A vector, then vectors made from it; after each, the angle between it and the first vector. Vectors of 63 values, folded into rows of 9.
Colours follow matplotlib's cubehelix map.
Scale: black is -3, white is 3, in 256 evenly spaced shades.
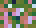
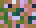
nearly opposite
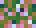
orthogonal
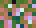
nearly parallel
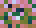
nearly opposite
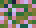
partly aligned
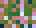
orthogonal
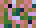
nearly opposite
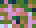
partly aligned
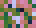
nearly opposite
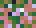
nearly parallel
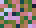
partly opposed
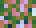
orthogonal
